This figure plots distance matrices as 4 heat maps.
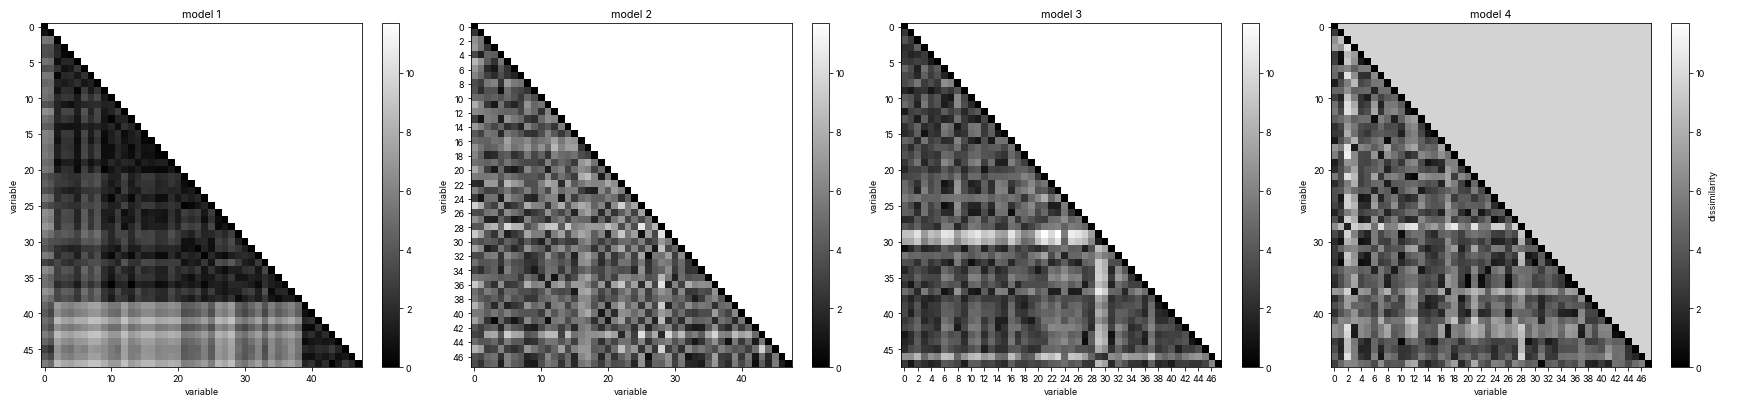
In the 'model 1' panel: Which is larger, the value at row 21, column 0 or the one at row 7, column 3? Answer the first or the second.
the first
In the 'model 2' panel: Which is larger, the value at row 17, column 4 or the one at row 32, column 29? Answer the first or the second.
the second
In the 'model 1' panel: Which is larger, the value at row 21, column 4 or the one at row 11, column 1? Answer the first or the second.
the second
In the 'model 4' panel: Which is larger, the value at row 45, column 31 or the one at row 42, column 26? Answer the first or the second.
the second
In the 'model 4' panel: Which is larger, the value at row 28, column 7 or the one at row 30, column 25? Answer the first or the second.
the first
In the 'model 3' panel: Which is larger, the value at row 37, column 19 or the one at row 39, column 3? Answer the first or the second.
the first
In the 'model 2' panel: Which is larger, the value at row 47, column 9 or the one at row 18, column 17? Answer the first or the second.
the second
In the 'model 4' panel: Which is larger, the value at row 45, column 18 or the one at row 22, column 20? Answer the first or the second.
the first
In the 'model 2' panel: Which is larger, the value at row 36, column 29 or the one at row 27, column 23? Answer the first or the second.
the second
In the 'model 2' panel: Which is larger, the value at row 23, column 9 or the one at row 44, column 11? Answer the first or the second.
the second
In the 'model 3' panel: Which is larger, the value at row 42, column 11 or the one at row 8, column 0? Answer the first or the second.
the first
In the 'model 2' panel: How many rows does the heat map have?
48
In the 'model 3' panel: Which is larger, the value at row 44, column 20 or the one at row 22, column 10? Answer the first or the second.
the first
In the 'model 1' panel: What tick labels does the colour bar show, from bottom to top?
0, 2, 4, 6, 8, 10
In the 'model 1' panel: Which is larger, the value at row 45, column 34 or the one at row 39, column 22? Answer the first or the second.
the first
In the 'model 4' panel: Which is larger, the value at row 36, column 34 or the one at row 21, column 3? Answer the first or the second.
the second
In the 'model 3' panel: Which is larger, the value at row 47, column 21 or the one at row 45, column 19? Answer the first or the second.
the first
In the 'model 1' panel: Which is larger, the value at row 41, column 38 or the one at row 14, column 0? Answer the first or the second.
the first
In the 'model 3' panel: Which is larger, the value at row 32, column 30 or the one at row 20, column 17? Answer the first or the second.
the first
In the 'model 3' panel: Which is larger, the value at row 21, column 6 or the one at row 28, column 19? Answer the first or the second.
the first
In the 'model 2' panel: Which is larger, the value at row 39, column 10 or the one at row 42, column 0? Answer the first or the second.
the first
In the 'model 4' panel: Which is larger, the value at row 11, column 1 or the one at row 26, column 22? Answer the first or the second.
the first
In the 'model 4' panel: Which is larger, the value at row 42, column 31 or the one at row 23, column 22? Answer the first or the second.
the first
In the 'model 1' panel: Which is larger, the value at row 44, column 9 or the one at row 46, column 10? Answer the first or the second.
the first
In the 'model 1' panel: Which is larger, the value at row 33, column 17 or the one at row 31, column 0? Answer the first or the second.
the second
